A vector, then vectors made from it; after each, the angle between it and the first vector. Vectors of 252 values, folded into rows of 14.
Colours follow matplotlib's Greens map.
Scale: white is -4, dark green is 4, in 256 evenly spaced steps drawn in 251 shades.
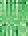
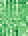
nearly parallel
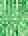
nearly parallel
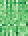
nearly parallel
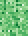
partly opposed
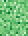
orthogonal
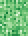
partly aligned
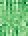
nearly parallel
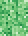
partly opposed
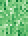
partly opposed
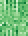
nearly parallel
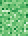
orthogonal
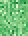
partly aligned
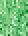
partly aligned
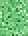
orthogonal
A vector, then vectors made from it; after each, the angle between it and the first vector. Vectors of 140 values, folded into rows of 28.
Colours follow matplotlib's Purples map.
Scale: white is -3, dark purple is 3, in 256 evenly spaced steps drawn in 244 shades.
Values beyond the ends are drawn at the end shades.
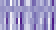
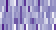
orthogonal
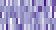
partly aligned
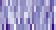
partly aligned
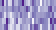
partly aligned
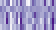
nearly parallel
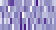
orthogonal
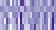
nearly parallel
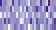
orthogonal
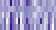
nearly opposite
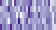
partly opposed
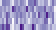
partly aligned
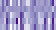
nearly parallel
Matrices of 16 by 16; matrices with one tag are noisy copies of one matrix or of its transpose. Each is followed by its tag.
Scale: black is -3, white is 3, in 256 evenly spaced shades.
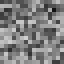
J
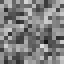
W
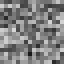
J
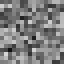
J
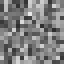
J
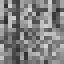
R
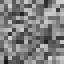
W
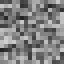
J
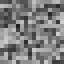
J
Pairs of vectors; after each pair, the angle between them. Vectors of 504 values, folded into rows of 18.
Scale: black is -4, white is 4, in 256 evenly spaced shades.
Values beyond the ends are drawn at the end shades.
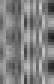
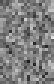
partly opposed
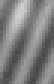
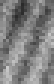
nearly opposite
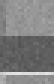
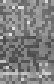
partly aligned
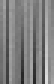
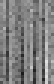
nearly parallel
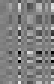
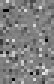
orthogonal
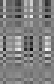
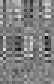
nearly opposite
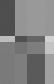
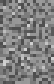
orthogonal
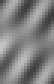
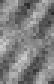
nearly parallel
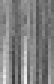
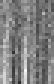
nearly parallel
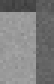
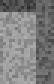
nearly parallel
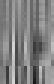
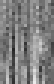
nearly opposite
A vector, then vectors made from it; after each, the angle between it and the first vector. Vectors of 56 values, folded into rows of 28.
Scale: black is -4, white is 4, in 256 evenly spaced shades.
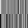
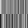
nearly parallel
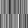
partly aligned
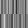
partly aligned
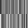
nearly opposite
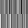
partly opposed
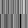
partly aligned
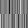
partly opposed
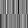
partly aligned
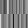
partly opposed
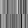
partly aligned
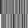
nearly opposite
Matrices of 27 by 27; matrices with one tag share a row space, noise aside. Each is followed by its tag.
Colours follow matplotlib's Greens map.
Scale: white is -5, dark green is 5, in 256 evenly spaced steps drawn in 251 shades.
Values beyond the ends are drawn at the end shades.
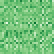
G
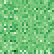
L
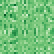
L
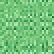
G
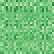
G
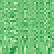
L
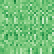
G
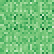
G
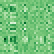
L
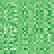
L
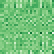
G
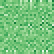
G
